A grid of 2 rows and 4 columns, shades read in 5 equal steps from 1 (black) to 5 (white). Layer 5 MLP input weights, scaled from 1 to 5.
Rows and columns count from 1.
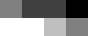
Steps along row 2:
same down down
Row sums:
8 17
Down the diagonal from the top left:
3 5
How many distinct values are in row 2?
3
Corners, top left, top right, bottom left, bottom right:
3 1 5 3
